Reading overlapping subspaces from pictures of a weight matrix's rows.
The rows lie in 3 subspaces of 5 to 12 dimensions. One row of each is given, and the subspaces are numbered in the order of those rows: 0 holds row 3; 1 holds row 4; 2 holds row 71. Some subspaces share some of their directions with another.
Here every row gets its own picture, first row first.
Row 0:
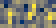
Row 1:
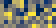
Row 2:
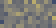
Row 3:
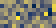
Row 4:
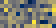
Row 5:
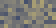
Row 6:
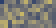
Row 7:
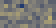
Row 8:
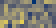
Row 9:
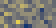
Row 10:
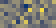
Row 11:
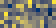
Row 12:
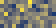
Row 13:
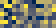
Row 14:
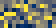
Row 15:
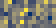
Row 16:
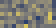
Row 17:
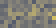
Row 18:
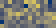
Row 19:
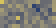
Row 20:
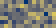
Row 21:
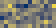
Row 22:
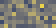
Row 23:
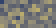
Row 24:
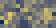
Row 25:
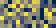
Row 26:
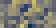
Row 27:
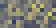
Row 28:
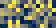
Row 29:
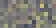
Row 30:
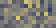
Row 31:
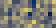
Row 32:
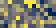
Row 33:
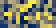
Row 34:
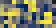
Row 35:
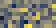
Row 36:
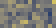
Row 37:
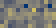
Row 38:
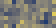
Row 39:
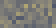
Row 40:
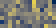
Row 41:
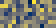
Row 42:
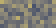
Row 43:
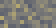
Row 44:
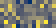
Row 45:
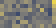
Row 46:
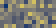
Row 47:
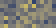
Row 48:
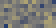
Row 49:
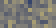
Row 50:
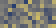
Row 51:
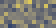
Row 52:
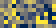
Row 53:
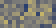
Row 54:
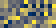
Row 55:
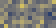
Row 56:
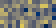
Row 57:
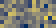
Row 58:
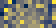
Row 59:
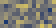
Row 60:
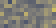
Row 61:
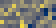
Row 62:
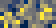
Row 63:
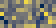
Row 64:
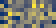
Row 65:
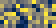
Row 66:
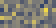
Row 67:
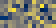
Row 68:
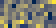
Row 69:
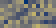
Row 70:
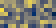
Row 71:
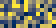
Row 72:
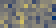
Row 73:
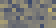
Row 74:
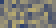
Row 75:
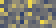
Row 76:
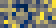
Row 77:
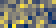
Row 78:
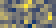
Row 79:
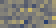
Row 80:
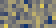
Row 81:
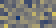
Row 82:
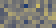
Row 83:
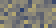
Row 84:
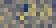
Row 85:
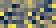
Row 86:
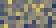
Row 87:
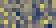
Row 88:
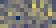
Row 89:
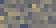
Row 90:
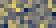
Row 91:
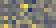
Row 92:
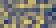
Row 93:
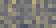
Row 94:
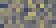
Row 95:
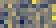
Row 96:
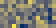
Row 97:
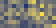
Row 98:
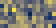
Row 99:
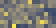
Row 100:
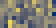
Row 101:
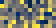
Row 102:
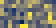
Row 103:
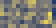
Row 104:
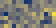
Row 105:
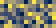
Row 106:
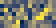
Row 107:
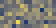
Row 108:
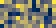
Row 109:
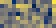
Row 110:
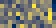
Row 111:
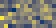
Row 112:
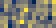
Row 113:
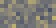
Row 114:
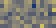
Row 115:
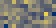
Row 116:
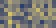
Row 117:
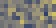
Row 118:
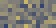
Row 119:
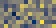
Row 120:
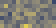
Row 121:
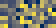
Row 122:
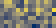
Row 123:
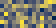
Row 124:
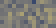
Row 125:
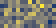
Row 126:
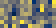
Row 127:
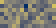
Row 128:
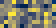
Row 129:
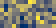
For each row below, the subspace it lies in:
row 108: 0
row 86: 1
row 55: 1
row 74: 0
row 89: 0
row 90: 1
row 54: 1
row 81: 1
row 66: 2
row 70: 1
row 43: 2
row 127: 2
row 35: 2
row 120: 2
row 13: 1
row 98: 2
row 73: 1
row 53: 2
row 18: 1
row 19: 0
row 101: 1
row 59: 2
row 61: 2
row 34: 0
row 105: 0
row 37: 1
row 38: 0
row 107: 2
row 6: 0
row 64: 1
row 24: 2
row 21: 2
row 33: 2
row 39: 1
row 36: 2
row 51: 2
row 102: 0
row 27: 1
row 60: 1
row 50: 2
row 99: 0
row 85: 2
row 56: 2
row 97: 2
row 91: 2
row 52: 0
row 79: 2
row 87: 2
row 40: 2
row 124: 2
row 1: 1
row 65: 2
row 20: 0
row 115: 0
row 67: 2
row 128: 0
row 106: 2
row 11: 1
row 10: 2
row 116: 1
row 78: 2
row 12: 2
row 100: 1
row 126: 2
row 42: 0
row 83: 2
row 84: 2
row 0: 1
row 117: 2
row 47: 2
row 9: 2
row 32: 1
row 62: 2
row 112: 1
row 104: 0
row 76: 2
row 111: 2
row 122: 1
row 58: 1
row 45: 2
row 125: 1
